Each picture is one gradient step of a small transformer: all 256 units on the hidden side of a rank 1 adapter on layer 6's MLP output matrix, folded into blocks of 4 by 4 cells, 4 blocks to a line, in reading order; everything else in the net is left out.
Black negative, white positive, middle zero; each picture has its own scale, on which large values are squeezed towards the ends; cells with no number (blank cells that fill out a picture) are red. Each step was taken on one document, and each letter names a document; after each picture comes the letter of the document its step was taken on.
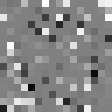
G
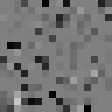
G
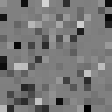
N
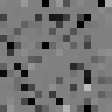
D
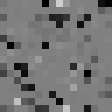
D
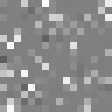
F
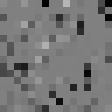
N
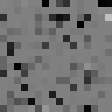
D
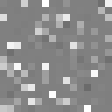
G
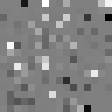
G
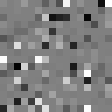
D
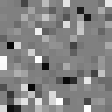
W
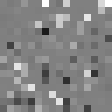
G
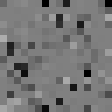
D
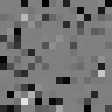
W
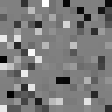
W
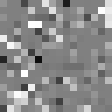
W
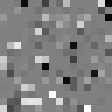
G
